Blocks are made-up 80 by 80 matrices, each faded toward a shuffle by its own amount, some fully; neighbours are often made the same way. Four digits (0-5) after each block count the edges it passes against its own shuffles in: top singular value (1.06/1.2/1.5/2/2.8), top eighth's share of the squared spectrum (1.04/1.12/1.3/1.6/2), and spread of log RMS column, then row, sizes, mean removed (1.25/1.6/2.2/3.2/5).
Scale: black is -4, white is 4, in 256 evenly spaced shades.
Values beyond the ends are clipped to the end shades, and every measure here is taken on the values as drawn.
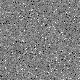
2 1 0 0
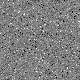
0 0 0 0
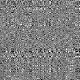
4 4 2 3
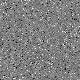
0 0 0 0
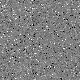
0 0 0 0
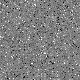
2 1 0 0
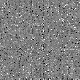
3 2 1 0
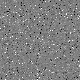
2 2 0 0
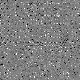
3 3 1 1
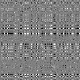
5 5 3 4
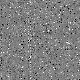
1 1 1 0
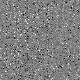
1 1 2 0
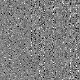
2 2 3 0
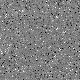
0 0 0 0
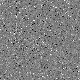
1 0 0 0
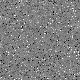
0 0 0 0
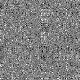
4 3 2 1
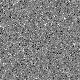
0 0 0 0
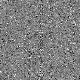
1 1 2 0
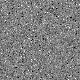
0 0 1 0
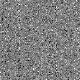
1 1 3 0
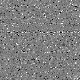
3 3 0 2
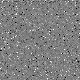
2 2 0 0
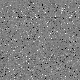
2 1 0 1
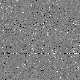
3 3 0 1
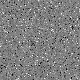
2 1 0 0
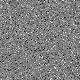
2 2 0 0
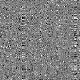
4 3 2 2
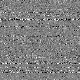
2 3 0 3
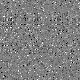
3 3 1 1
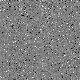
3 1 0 0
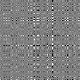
5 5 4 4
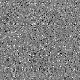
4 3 1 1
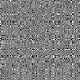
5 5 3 3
